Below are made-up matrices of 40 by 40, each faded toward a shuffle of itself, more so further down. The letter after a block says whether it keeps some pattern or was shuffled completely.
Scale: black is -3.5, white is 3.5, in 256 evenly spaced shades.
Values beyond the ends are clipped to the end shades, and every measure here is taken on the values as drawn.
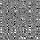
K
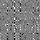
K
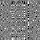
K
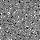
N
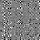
K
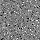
N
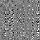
K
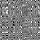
K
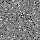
N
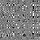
K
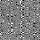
K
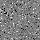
N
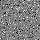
N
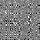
K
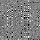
K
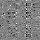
K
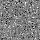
N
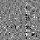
K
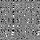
K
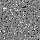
N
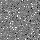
N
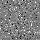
N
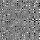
K
